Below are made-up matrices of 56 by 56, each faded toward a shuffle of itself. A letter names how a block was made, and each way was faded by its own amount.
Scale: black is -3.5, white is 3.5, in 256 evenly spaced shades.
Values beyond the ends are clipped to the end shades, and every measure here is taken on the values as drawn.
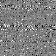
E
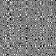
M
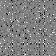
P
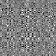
M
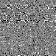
E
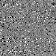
E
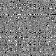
E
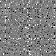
P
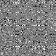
E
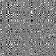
M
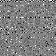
E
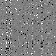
P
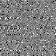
E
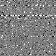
E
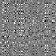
M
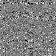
E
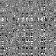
M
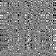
M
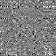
E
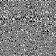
E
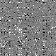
P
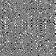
P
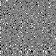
P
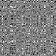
M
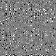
P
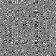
P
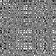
M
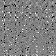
P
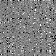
P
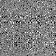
E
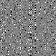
P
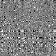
E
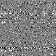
E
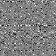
E
